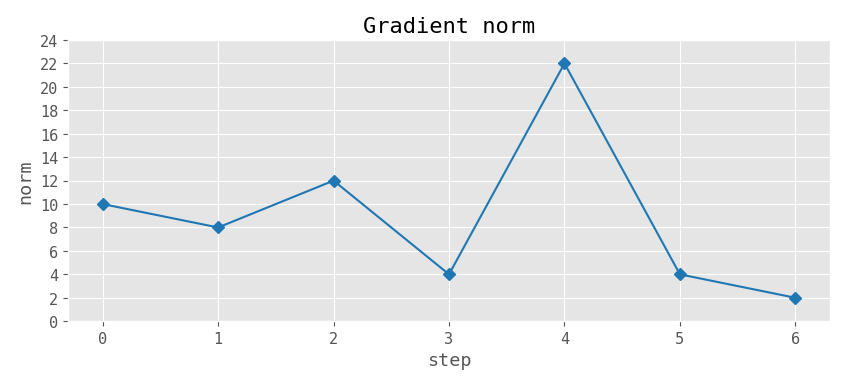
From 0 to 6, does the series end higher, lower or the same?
lower
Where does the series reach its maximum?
4
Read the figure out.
Title: Gradient norm
x-axis: step, ticks 0 1 2 3 4 5 6
y-axis: norm, ticks 0 2 4 6 8 10 12 14 16 18 20 22 24
Values:
10 8 12 4 22 4 2
